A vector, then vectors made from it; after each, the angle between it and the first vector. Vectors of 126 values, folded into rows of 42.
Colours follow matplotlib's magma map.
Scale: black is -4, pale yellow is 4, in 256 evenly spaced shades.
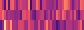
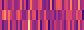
orthogonal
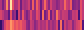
partly aligned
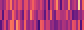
orthogonal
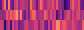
nearly opposite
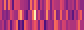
partly opposed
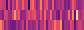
partly opposed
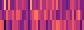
nearly opposite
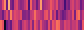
nearly opposite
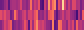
orthogonal
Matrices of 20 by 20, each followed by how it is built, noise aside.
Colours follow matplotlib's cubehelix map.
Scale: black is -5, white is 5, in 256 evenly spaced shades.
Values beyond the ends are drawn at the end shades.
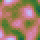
smooth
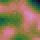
smooth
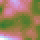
smooth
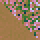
upper triangular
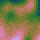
smooth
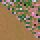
upper triangular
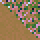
upper triangular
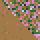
upper triangular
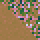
upper triangular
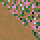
upper triangular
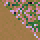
upper triangular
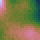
smooth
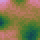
smooth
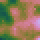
smooth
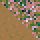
upper triangular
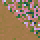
upper triangular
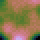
smooth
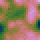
smooth
